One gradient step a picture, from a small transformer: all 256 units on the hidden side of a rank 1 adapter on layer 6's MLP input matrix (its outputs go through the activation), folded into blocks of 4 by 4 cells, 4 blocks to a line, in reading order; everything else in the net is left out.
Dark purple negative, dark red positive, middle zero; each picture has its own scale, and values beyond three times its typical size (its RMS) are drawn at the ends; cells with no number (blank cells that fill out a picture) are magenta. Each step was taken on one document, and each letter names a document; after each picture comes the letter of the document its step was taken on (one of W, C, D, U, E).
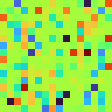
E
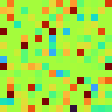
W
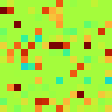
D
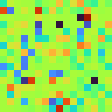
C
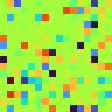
W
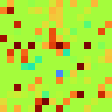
D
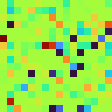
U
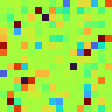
E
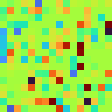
U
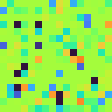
C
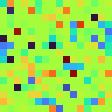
U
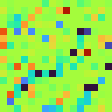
E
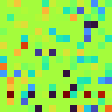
W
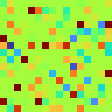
U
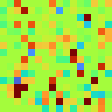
C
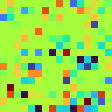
W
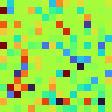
C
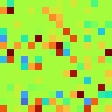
D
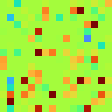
W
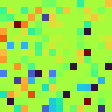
E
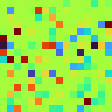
U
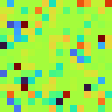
E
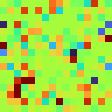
C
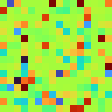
C
